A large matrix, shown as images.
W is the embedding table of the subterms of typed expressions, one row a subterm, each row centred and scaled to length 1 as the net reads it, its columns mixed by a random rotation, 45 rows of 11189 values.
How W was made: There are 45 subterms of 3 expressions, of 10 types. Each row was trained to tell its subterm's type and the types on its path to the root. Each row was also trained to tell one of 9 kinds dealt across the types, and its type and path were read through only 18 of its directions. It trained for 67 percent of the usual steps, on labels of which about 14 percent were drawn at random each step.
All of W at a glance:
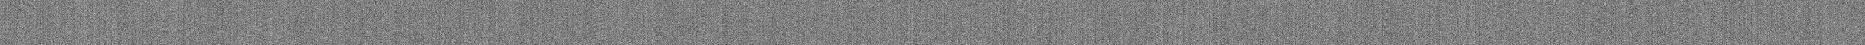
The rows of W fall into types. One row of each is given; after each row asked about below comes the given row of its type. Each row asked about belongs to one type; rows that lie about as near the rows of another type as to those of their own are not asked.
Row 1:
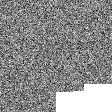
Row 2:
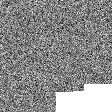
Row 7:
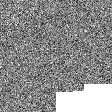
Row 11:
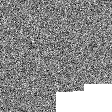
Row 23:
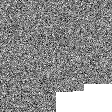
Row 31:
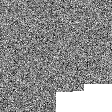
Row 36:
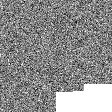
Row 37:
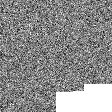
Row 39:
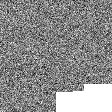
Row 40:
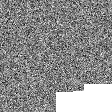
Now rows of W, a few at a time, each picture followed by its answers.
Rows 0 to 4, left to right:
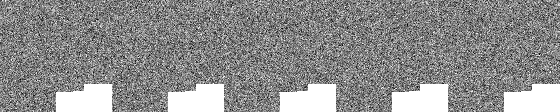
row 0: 39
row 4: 2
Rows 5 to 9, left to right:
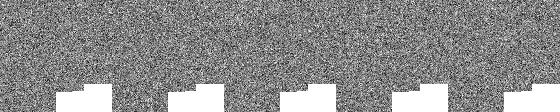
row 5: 31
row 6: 36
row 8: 11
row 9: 2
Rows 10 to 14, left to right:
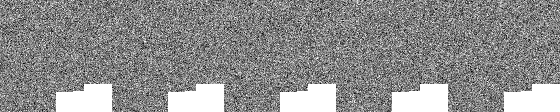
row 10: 23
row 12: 23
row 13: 2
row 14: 36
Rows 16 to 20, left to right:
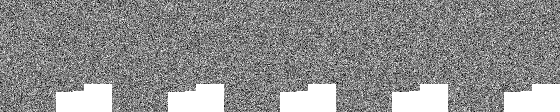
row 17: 39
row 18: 23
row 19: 11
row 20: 40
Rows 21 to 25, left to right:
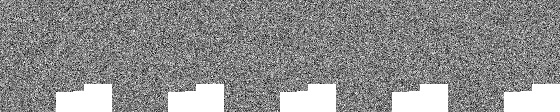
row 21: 31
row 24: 36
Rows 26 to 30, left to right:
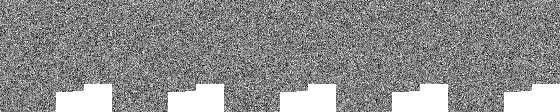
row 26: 31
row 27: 2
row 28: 39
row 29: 7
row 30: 39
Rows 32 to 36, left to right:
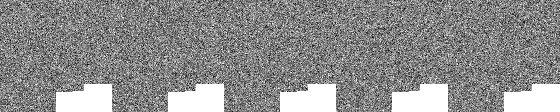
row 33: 23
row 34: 1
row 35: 31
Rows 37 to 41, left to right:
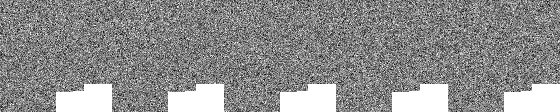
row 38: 11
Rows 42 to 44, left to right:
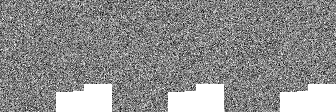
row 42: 23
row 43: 7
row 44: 31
